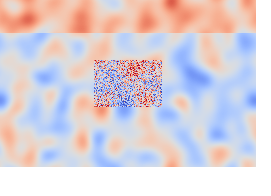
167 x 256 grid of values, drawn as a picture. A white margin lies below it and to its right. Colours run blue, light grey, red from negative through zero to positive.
Seam: horizontal, 20% of the way down, the top part higher. Roughest part: centre. Odd patch: rougher, in the centre. Ninth with the lowest average: middle right. Average level on the scale: 50%. Histogram: bell-shaped.
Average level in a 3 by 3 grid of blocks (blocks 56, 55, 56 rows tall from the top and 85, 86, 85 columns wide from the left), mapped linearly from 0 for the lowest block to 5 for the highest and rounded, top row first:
5 5 5 / 2 3 0 / 3 2 1
